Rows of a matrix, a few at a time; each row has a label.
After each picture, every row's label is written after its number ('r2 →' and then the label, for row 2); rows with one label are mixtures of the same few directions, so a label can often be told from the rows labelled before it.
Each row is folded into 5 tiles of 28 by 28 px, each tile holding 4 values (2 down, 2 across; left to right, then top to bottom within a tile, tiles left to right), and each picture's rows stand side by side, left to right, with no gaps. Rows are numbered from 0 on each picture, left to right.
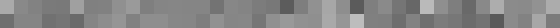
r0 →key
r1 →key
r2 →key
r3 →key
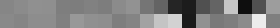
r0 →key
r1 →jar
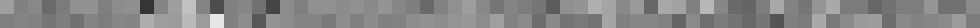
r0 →key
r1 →key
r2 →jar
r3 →key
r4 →jar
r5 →key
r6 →jar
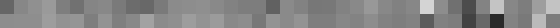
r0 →key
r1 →key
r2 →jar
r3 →key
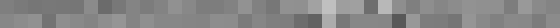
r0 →jar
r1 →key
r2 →jar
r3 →jar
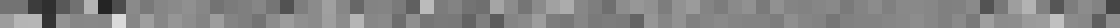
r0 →jar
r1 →key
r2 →key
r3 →key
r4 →key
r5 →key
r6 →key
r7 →key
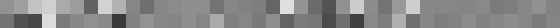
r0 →jar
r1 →key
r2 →key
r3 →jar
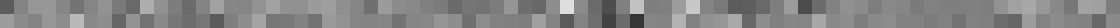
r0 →key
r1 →key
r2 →jar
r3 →jar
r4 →key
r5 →jar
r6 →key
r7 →jar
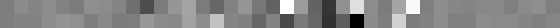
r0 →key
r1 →key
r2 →key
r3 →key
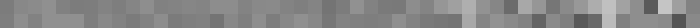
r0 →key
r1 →key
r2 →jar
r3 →jar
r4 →jar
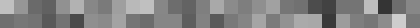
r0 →key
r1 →key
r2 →jar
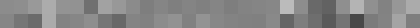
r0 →jar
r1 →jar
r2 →key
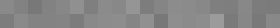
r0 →key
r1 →key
